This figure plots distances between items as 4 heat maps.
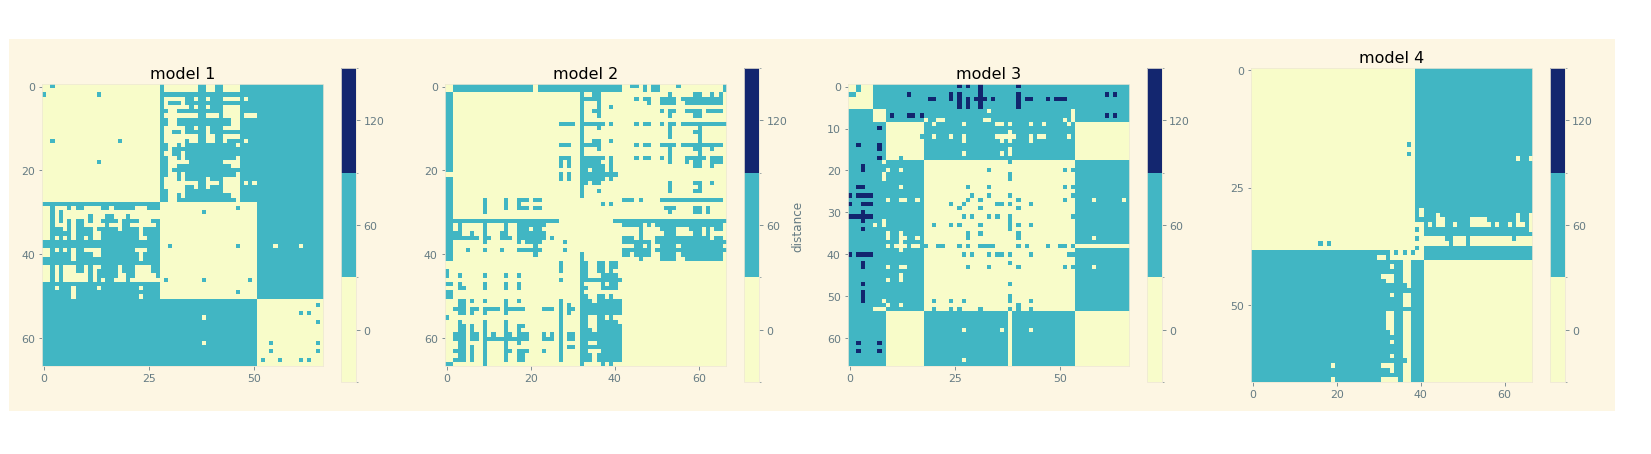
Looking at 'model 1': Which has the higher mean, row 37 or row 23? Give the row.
37
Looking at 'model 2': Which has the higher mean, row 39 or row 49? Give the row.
39
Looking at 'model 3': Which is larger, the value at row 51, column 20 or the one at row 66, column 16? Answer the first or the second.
the first
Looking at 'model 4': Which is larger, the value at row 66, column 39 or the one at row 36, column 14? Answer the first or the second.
the first
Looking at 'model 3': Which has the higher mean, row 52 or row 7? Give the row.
7
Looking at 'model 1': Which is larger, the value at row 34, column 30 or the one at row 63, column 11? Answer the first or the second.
the second
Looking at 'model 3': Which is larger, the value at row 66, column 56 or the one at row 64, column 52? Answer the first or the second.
the second
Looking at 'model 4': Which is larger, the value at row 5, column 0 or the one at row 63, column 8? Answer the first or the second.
the second
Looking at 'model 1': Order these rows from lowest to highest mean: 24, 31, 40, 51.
31, 24, 40, 51
